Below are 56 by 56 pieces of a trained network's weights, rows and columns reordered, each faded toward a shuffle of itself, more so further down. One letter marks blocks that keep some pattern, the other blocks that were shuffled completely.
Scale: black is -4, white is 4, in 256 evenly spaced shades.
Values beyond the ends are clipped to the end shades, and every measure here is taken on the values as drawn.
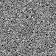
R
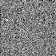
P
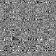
P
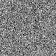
R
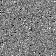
R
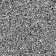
R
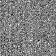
P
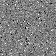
R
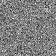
R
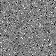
R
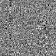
P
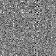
P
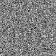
P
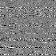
P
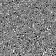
R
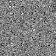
P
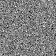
R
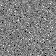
R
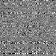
P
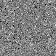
R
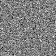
R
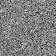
R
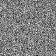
P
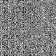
P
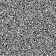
R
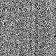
P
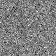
R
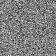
R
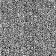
P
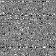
P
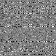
P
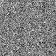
P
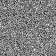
R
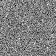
R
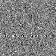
P
